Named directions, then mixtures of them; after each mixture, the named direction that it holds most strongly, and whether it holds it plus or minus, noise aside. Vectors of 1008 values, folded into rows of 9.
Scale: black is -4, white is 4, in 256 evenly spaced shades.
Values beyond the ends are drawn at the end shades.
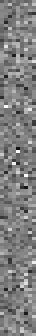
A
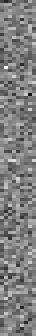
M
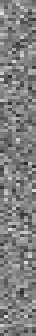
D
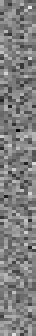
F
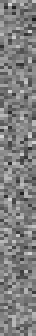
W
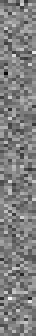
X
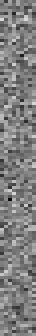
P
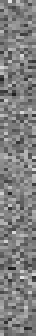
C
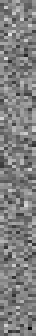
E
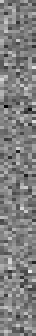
A, minus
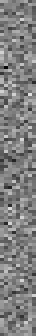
M, minus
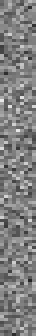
F, minus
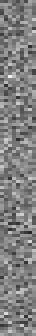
D, minus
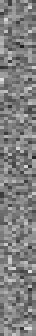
C, minus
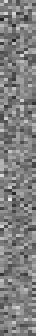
P, minus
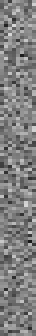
E, plus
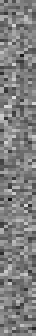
P, plus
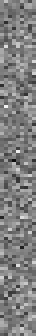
M, minus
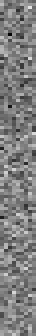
F, plus
